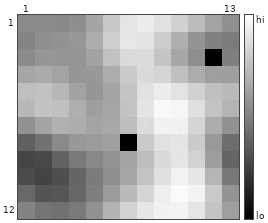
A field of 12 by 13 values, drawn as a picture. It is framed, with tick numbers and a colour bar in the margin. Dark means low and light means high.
Lone odd cells: 2, each lower than its neighbours. Calmest part: top left. Roughest part: top right.
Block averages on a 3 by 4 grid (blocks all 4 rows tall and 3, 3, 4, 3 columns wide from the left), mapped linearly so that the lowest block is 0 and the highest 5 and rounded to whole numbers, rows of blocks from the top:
2 3 5 2
3 3 5 4
0 2 5 4
